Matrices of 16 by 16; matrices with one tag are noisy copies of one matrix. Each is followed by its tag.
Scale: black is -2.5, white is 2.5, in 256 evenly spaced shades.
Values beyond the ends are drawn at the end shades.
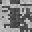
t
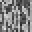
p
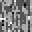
p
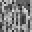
p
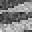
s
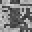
t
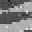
s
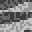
s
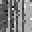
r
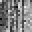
r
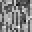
p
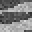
s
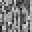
p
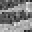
s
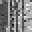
r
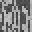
p
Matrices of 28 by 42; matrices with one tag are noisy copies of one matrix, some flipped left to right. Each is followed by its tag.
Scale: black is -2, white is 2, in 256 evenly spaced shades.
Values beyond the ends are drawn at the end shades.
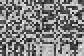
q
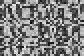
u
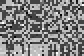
q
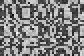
u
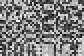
q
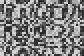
u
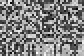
q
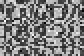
u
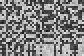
q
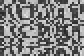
u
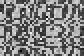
u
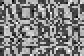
u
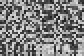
q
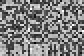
q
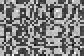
u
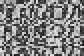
u
